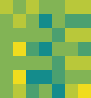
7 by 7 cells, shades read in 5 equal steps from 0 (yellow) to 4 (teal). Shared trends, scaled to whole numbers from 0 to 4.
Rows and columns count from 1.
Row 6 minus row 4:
0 0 1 0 1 0 -1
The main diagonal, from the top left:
1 1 2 4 3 2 0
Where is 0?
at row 4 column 2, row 6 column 2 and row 7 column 7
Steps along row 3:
same same same up down same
